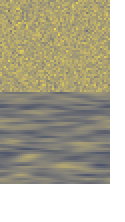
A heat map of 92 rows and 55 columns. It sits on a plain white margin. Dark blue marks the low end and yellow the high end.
The table splits into 2 rows of 1 panel. Panel 1,1: high, fine-grained. Panel 2,1: middling, streaked across.
